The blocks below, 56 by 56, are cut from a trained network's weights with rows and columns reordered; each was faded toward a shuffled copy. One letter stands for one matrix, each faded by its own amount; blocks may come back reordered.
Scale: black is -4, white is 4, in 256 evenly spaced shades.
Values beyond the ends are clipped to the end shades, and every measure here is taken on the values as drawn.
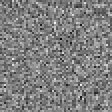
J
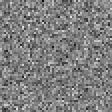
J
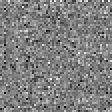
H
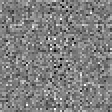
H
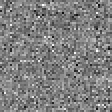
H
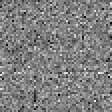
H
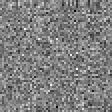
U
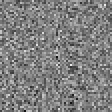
U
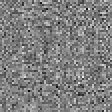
U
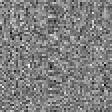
U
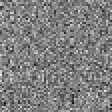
J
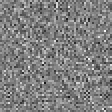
U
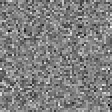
J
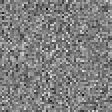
U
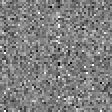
H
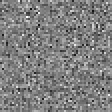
H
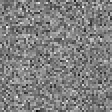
J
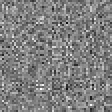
U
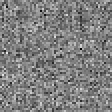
J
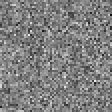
J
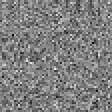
J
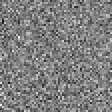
J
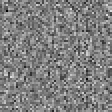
J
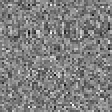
U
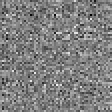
U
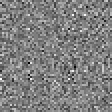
U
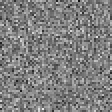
J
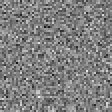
J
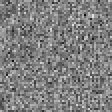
J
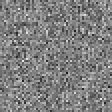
U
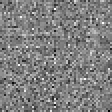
H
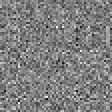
U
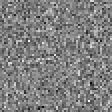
U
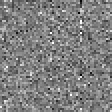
H
